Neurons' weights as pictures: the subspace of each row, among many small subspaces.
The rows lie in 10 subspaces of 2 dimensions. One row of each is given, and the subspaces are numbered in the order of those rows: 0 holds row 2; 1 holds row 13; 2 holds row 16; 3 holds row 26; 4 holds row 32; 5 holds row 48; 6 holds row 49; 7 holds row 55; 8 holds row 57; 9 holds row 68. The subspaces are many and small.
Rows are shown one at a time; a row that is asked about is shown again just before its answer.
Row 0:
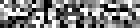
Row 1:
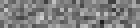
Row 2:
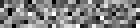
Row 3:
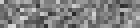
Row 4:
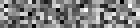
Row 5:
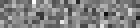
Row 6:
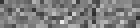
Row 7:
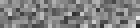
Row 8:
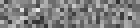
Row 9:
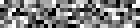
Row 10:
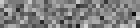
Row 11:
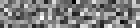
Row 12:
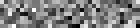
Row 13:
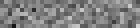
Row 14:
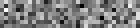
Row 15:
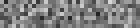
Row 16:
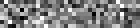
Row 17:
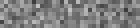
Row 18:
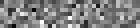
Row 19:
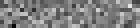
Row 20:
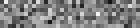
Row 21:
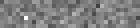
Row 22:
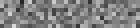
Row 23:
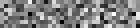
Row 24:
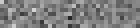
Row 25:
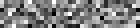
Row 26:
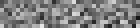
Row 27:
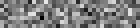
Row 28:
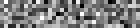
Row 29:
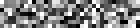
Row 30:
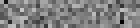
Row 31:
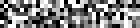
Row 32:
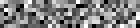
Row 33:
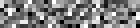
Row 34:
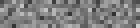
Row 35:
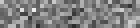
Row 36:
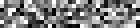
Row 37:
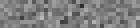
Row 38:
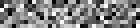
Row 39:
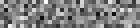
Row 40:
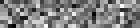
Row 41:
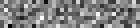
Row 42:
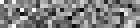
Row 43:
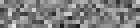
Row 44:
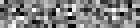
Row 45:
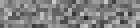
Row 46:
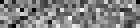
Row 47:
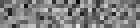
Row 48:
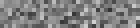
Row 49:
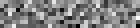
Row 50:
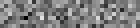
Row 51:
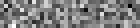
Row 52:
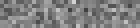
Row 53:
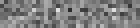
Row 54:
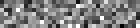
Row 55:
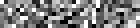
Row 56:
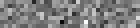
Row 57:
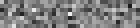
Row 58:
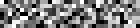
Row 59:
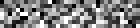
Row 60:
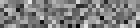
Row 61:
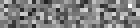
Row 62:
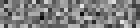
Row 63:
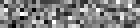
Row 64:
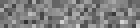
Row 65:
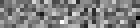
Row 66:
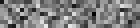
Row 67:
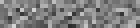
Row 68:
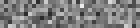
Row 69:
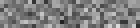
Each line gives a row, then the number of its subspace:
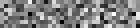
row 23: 6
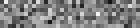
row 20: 9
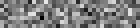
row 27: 5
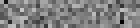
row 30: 2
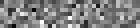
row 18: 4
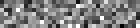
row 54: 4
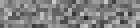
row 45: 3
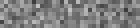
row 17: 2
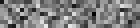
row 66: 2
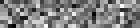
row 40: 2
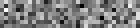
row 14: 4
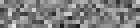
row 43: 6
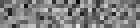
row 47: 8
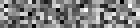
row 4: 6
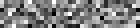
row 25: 0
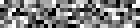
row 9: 0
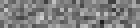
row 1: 3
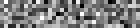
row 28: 9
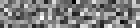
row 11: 3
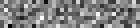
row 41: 3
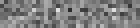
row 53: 8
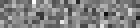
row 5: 7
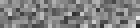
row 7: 5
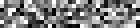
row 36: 0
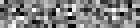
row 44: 8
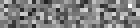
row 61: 6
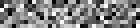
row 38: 0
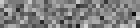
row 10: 4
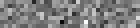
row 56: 7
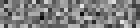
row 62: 9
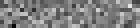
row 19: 1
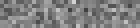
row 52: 8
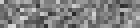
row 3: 2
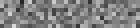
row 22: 0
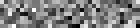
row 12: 1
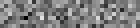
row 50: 0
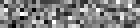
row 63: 6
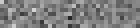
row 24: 4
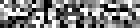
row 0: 8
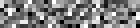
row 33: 6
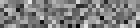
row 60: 4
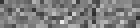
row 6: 7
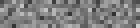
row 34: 8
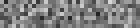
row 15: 9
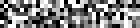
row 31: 2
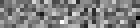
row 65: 7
